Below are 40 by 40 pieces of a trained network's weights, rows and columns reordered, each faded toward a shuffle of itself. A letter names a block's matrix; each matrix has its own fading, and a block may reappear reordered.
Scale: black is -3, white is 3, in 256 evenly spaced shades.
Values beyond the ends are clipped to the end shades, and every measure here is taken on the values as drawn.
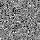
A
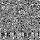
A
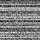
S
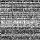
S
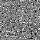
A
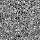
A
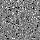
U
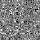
A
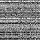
S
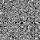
A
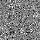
U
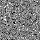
U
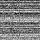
S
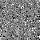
U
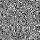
A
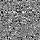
A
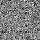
A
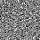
A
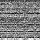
S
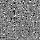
U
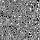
U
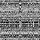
S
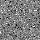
U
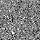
A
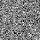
A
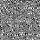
A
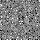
U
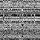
S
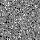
U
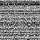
S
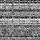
S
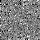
U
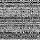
S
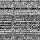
S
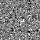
A
